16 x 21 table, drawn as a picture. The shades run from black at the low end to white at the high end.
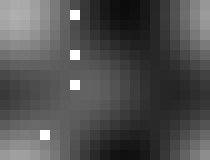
Lone odd cells: 4, each higher than its neighbours. Histogram: skewed, a long tail of high values. Stripes: none. Average level on the scale: 30%.
